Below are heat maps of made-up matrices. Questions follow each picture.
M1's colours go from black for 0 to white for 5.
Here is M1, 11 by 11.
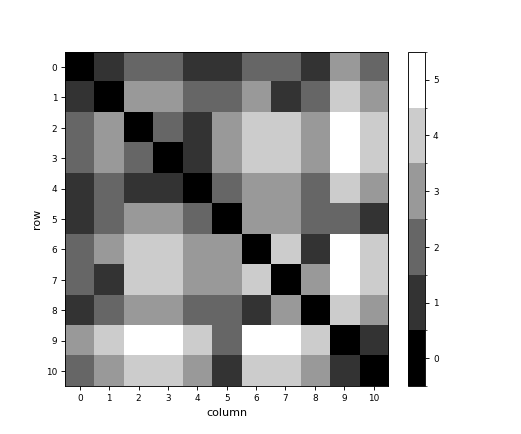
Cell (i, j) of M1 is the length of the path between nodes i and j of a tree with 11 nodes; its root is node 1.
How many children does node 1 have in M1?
2
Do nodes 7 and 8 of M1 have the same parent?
no
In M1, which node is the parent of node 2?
4
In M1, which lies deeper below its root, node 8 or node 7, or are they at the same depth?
node 8
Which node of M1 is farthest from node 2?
9
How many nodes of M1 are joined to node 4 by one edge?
3
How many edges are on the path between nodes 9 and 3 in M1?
5
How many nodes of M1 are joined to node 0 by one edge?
4
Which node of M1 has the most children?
0
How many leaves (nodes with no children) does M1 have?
5
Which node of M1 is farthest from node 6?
9
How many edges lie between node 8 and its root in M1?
2
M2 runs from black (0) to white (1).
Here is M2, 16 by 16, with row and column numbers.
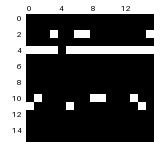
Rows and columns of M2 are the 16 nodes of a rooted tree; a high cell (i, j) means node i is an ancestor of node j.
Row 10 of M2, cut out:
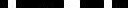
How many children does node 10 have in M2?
4
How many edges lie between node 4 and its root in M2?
0
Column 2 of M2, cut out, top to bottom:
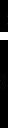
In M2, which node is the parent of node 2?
4
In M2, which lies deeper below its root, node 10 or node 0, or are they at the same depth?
node 0
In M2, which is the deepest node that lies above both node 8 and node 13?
10
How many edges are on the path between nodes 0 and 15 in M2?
4
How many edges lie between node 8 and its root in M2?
2
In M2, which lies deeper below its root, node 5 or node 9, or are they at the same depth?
the same depth
